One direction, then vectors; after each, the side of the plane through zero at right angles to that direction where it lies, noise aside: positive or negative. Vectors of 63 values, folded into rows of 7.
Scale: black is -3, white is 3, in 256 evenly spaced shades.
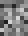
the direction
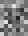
negative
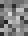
positive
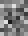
negative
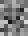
negative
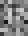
positive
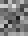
negative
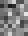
positive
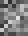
positive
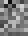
positive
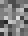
positive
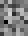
positive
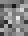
positive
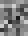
negative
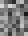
negative
